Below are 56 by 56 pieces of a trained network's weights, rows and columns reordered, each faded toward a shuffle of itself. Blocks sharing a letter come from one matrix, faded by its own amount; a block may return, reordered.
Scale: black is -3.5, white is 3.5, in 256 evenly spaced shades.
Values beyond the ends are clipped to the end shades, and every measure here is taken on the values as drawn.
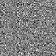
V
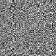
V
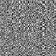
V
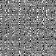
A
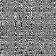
A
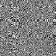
V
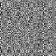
V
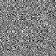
V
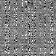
A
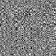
V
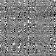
A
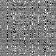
A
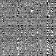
A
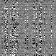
A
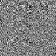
V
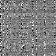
A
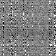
A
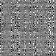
A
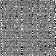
A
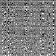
A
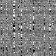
A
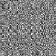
V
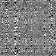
A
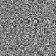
V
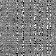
A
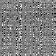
A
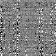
A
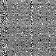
A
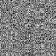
V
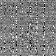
A
